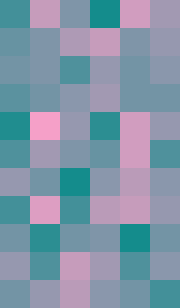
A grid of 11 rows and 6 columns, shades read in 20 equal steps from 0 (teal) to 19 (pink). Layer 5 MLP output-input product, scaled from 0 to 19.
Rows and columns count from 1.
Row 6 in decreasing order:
16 12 9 7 5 5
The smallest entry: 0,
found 3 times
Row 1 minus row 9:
-4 13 1 -9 16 4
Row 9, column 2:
2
